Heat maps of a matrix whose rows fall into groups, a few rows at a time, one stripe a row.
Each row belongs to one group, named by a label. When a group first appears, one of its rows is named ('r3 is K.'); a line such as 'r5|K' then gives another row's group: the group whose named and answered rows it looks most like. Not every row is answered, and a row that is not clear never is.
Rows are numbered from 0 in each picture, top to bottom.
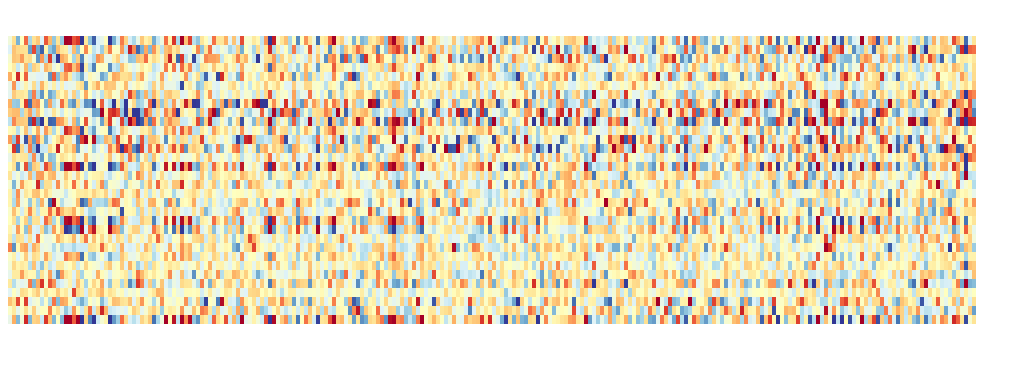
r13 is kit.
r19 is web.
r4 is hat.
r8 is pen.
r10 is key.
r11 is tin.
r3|key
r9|kit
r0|key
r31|key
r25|kit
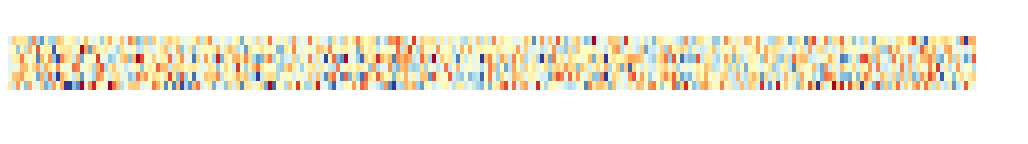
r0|kit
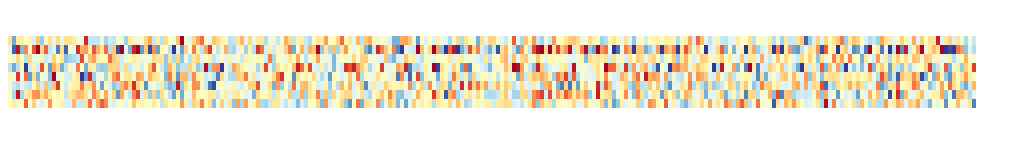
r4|hat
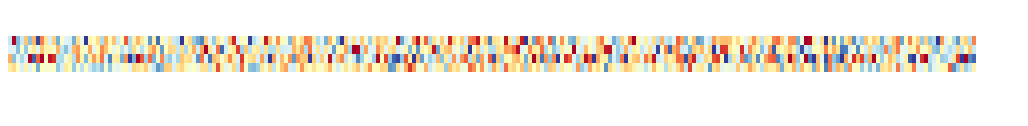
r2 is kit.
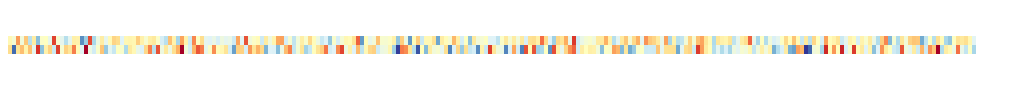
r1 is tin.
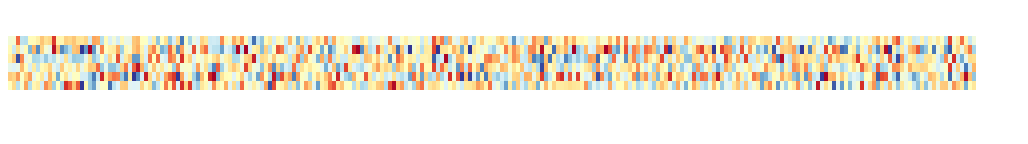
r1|hat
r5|key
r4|pen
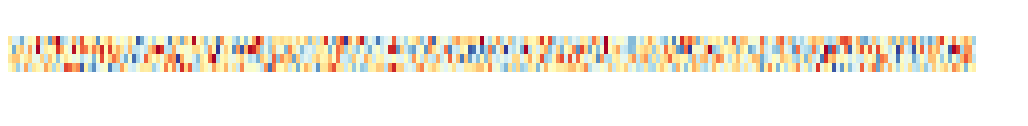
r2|pen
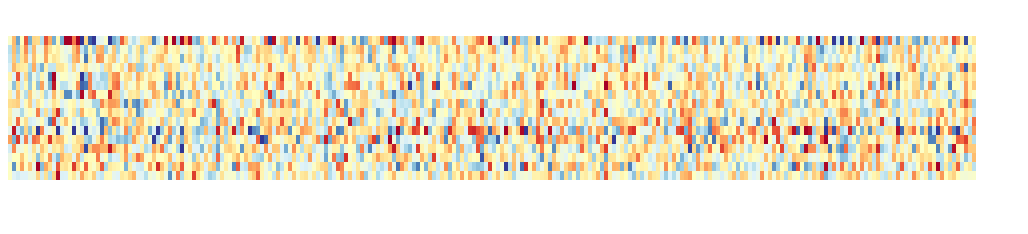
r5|hat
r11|web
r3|kit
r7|pen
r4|hat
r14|tin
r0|key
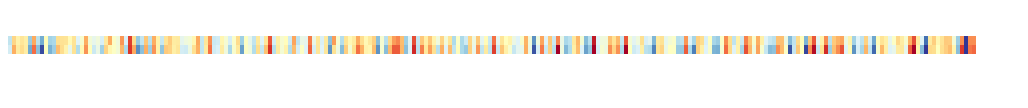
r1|kit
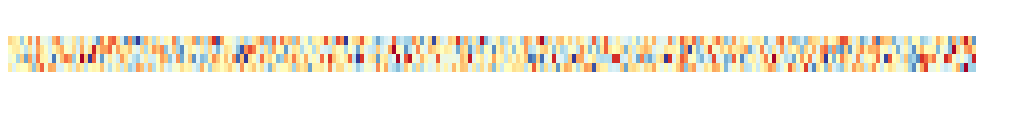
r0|pen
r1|tin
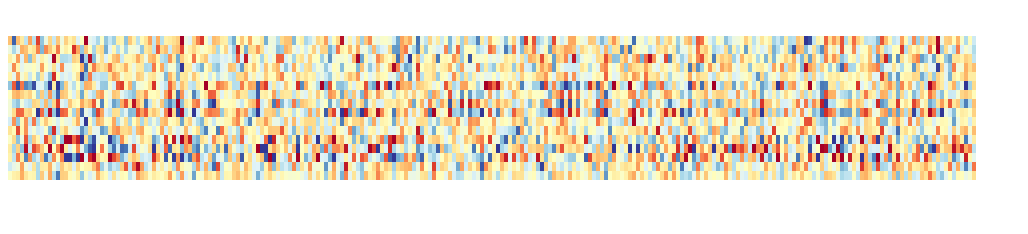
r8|pen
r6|pen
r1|tin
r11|key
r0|tin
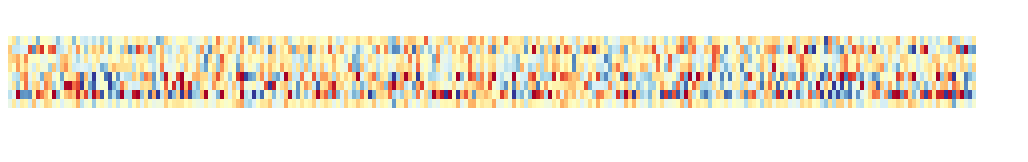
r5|key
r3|hat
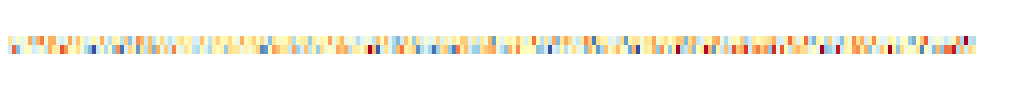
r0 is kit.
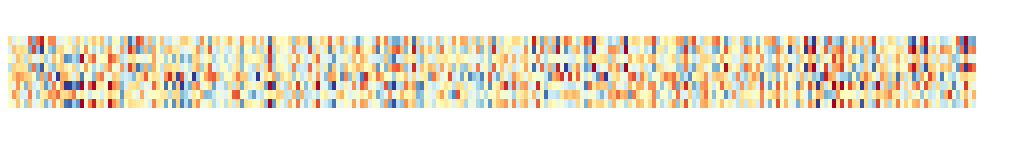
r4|pen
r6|web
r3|kit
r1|kit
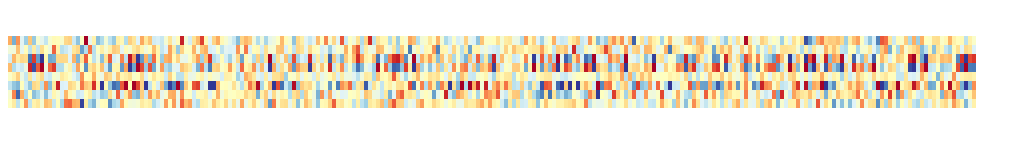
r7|key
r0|tin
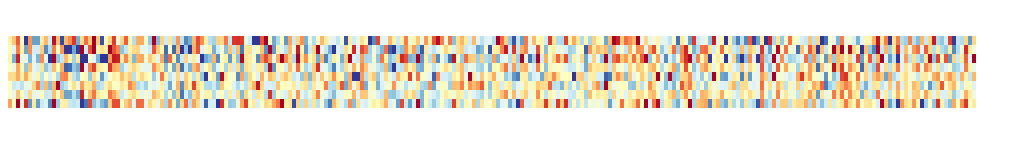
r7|hat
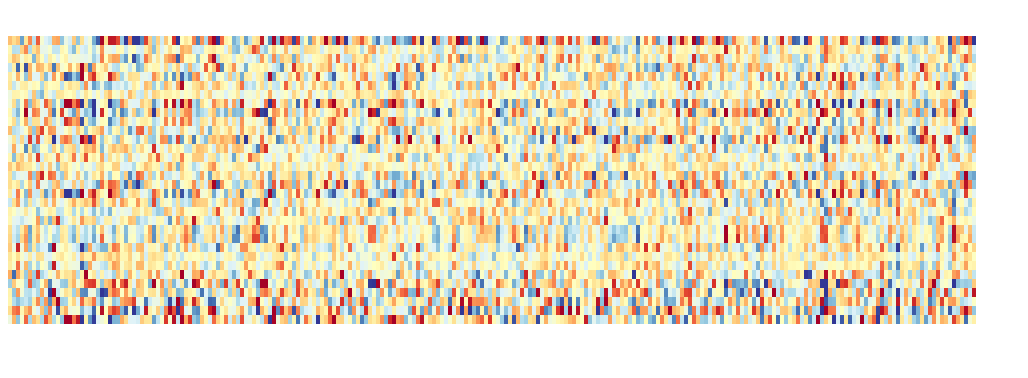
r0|pen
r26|tin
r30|pen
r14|pen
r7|key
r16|pen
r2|pen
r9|key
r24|tin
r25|hat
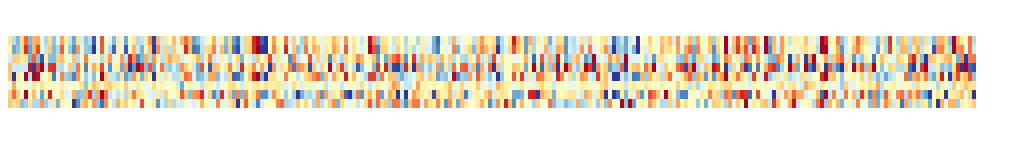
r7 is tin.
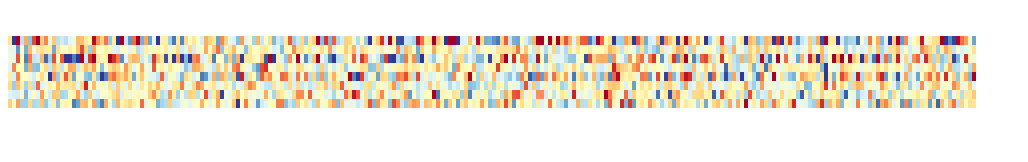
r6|hat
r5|tin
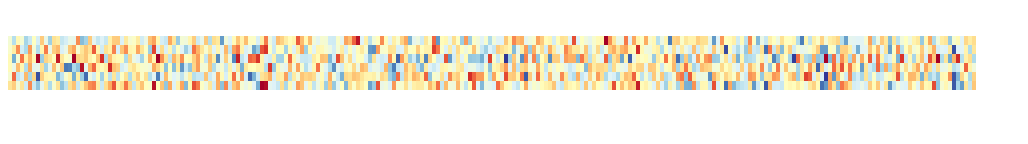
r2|tin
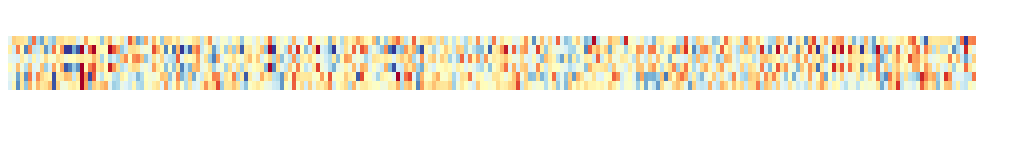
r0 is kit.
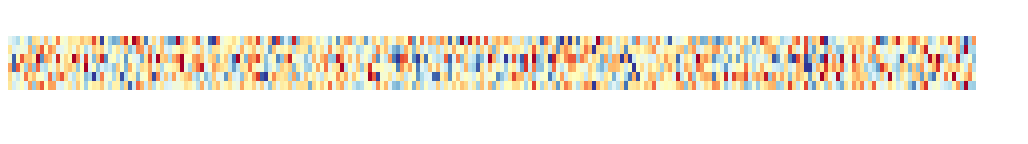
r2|tin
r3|tin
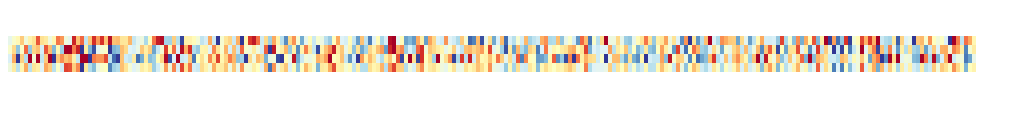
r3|key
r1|key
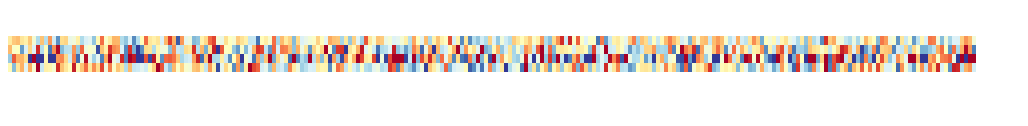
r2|kit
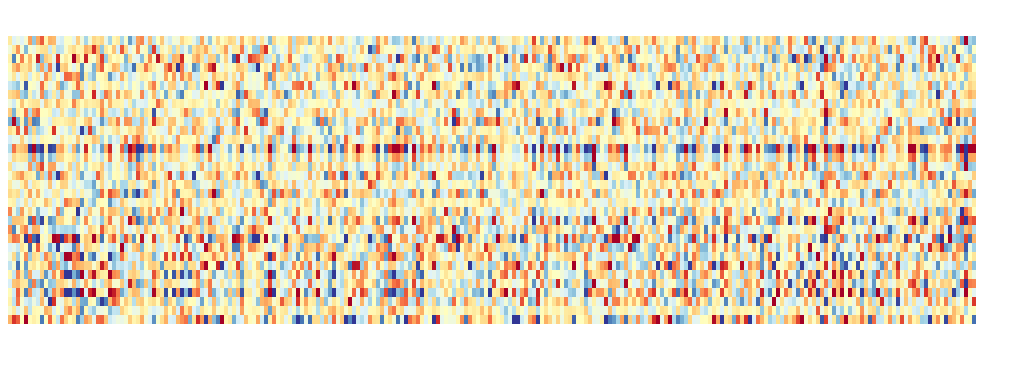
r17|pen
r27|kit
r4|key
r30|key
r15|pen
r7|tin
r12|kit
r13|kit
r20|kit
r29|hat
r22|web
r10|hat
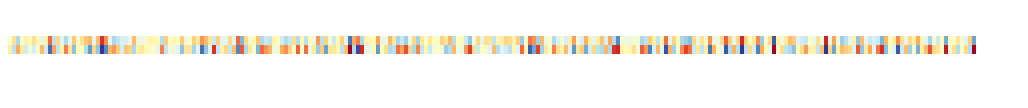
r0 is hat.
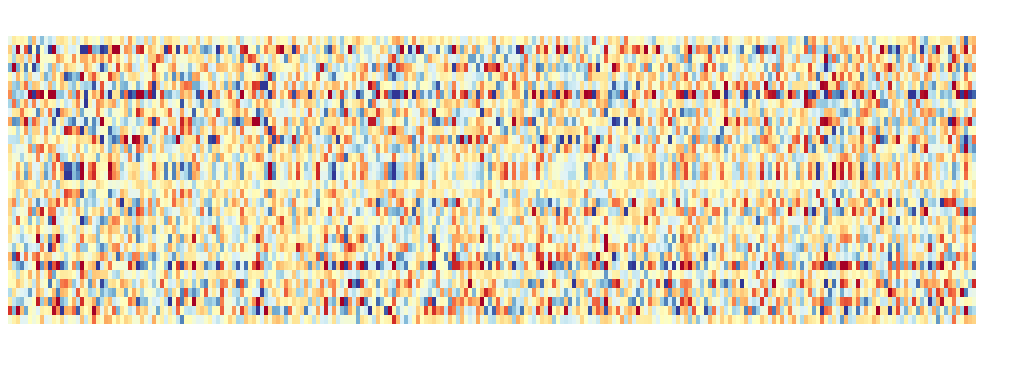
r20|hat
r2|tin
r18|web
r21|pen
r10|key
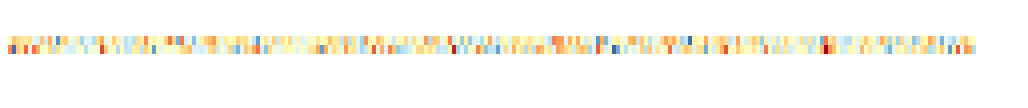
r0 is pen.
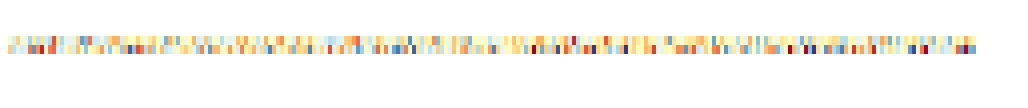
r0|hat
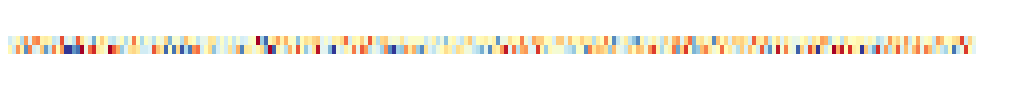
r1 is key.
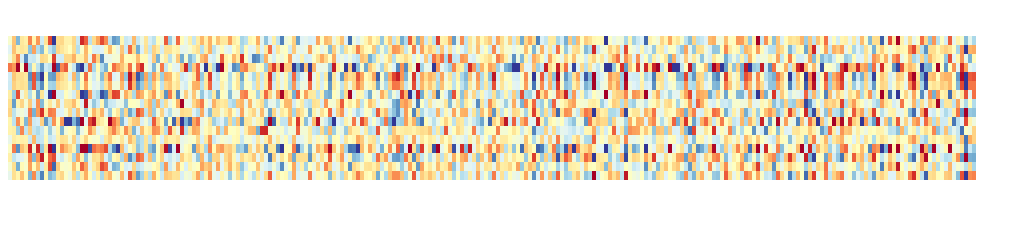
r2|web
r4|kit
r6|hat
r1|kit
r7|tin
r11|kit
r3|hat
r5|kit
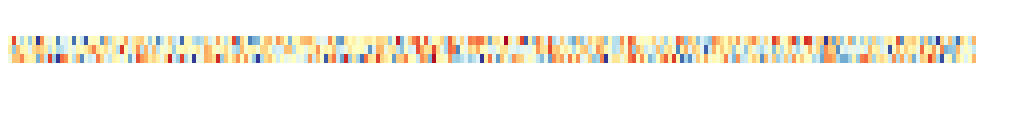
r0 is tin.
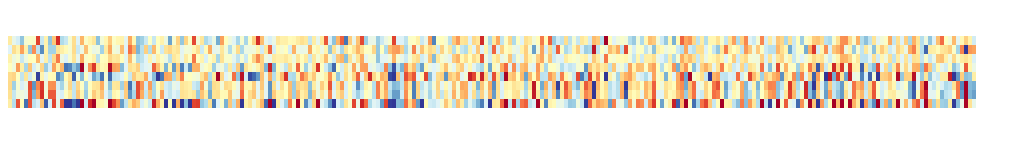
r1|kit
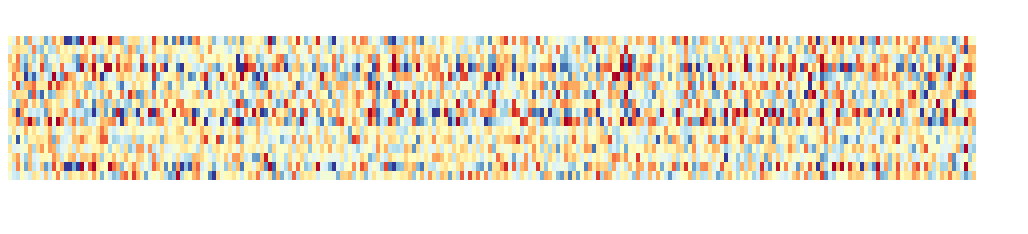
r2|tin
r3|tin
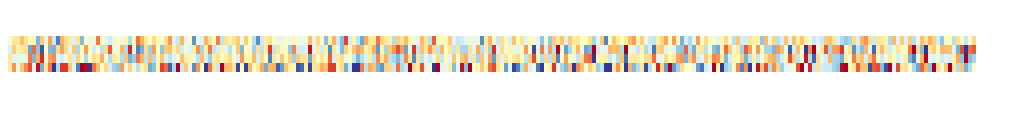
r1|kit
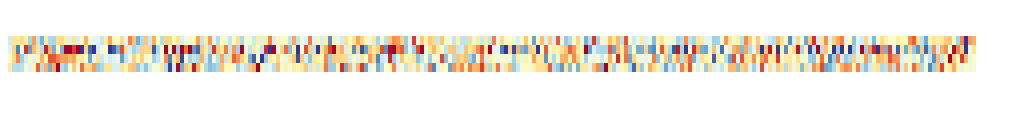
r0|kit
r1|key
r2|web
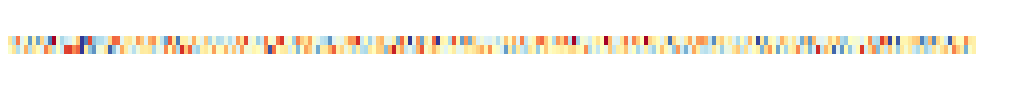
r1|key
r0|hat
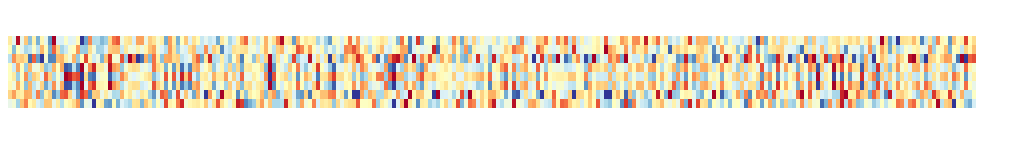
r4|key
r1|hat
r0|hat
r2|kit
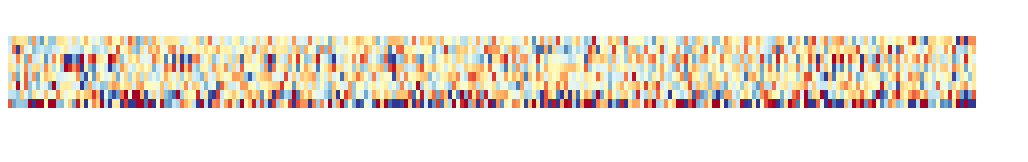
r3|key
